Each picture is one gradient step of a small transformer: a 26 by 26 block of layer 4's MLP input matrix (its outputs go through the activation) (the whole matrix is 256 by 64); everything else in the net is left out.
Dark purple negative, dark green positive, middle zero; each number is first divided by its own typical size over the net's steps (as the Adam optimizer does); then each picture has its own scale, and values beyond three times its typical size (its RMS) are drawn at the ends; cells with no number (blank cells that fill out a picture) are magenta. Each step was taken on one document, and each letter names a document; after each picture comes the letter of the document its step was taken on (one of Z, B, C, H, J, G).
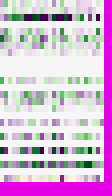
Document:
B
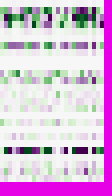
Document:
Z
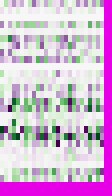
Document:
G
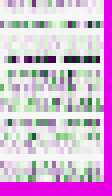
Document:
G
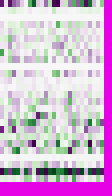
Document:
G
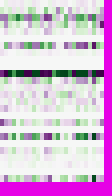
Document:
Z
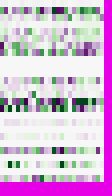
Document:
B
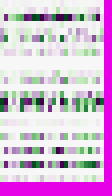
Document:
B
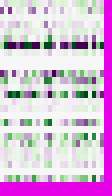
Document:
Z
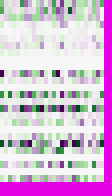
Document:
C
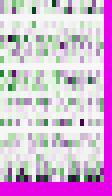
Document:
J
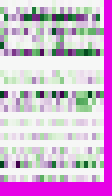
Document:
B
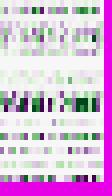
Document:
C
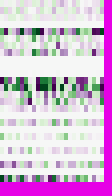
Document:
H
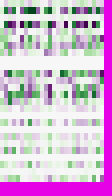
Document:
Z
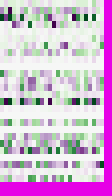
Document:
Z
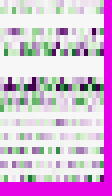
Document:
H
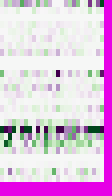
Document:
J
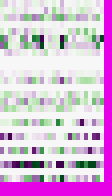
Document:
C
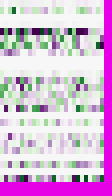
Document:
H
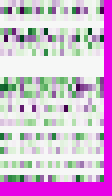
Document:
H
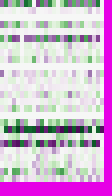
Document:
G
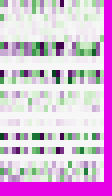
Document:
C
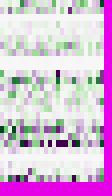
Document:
J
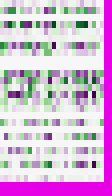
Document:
Z
